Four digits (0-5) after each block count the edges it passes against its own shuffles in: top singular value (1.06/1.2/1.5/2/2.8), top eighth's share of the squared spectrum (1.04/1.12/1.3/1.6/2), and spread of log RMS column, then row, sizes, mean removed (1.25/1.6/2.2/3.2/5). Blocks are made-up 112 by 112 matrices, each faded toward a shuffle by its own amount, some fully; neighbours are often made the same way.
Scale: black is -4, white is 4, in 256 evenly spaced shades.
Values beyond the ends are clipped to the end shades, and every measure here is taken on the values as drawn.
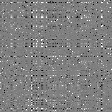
5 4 2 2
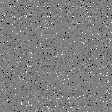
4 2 1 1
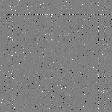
4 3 1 1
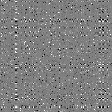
5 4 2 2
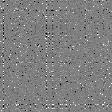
5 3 2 1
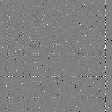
5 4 1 1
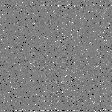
4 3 1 2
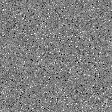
3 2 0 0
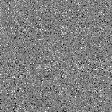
4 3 2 2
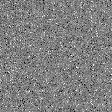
3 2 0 0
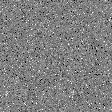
1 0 0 0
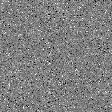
3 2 1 1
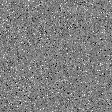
2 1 0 0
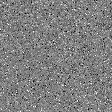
2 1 0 0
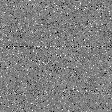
2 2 0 2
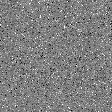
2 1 0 0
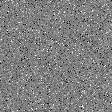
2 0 0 0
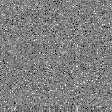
4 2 2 1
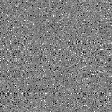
4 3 2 2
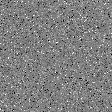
2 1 0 0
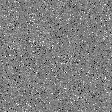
0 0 0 0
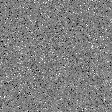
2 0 0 0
